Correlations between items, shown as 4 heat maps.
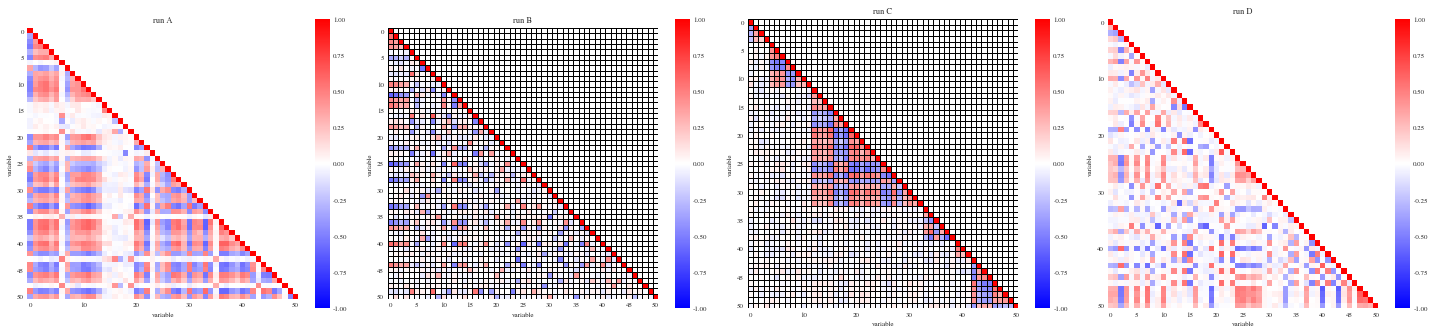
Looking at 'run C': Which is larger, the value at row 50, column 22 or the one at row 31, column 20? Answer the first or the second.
the second
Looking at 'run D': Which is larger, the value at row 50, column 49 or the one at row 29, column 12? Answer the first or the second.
the first
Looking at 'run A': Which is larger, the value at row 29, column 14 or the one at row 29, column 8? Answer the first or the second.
the second
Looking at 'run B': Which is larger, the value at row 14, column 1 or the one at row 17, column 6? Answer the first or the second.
the first
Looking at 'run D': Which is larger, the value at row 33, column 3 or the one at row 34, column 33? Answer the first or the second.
the second
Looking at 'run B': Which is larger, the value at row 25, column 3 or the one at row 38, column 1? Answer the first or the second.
the second
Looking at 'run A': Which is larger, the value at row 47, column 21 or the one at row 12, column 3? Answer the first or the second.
the second
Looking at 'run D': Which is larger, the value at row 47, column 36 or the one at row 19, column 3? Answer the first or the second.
the first
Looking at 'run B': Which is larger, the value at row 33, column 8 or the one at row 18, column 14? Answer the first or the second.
the second
